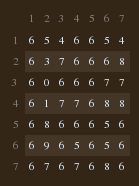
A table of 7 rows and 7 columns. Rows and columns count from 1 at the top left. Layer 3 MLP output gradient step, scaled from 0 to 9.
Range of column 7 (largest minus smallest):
4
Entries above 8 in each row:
0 0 0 0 0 1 0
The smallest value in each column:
6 0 4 5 6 5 4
